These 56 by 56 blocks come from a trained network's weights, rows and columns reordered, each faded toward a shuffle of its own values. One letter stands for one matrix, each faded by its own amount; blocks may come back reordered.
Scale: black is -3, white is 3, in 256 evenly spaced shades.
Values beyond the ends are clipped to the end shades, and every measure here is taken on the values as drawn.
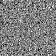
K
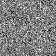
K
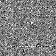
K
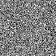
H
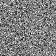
H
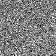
H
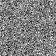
H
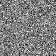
H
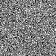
H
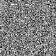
K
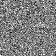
H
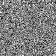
H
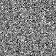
K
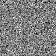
K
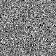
K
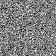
H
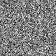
H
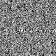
K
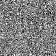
K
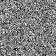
H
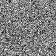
H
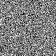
H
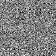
K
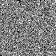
K
